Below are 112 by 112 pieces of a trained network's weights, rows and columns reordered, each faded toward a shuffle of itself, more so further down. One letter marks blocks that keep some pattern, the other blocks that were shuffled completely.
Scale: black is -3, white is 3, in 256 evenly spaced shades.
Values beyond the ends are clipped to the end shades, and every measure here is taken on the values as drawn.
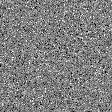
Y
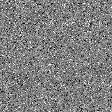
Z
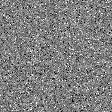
Y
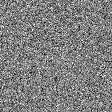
Y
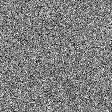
Y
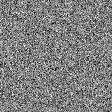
Z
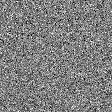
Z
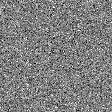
Z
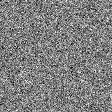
Y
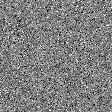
Y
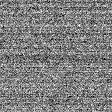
Z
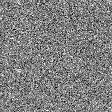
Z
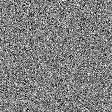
Z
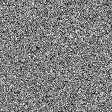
Y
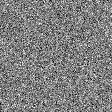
Y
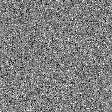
Z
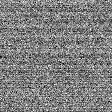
Z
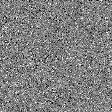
Z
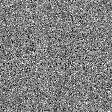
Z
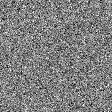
Y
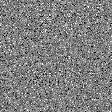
Z
